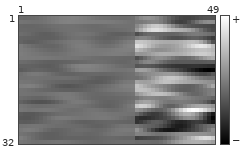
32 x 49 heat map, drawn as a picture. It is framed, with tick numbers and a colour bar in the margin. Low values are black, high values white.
The left part is calmer, up to a seam about 60% of the way across. The halves do not mirror each other. The top right is the ninth with the highest average. The top left is the smoothest part.
